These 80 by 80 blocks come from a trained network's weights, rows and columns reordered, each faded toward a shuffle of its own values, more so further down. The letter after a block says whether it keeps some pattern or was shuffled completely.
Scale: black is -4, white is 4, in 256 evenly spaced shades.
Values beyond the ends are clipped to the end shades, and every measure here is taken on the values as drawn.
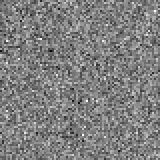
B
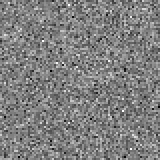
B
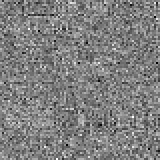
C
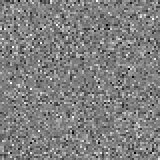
C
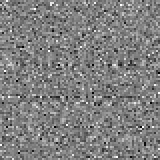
C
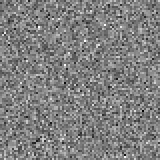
B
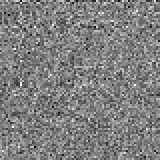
C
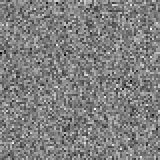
B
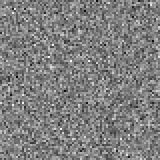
B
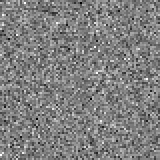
B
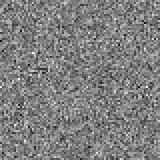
B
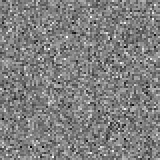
B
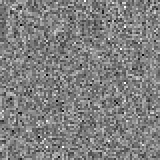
C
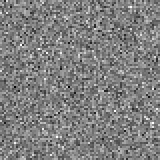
B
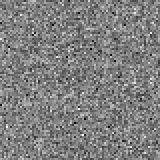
B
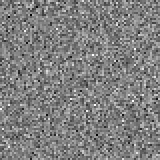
B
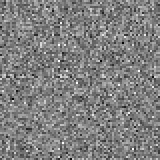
C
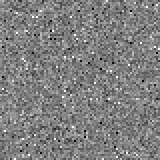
B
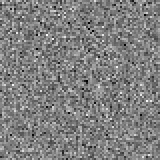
B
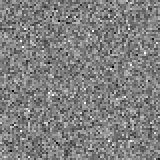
B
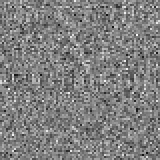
C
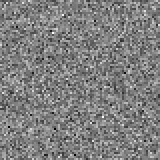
B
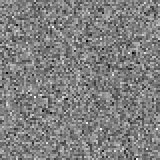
B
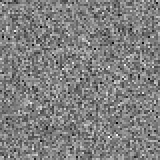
B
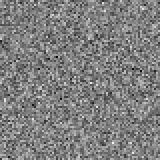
B
